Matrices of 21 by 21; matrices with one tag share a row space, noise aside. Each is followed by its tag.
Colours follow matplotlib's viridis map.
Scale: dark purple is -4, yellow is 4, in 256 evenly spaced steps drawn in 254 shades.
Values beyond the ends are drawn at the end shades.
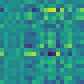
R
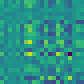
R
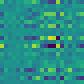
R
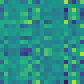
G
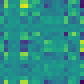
G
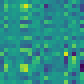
G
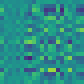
R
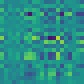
R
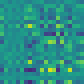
R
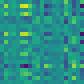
G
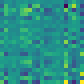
G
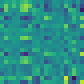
G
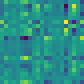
G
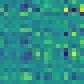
G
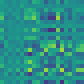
R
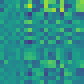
R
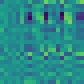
R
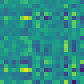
G
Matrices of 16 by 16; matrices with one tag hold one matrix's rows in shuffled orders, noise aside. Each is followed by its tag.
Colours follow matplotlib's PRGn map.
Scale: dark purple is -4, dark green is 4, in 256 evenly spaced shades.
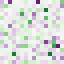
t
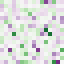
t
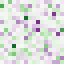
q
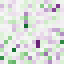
q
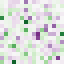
q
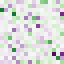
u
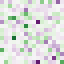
q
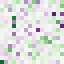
u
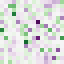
q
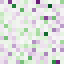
t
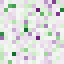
q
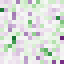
u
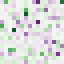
q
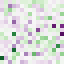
u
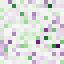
t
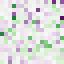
u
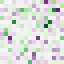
t
